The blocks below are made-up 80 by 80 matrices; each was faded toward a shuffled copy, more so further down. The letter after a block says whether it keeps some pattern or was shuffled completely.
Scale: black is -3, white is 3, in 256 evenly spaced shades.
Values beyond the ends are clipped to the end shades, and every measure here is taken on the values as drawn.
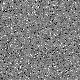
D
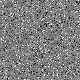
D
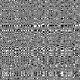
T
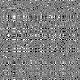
T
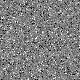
D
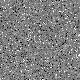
D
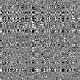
T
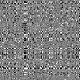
T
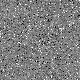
D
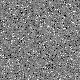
D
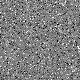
D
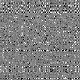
T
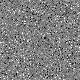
D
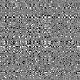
T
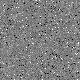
D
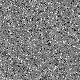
D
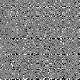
T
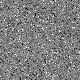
D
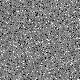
D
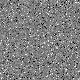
D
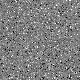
D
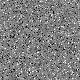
D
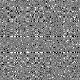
T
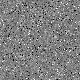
D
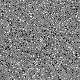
D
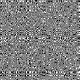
T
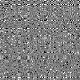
T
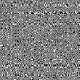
T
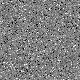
D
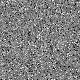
D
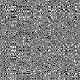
T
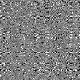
T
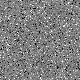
D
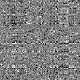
T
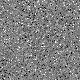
D
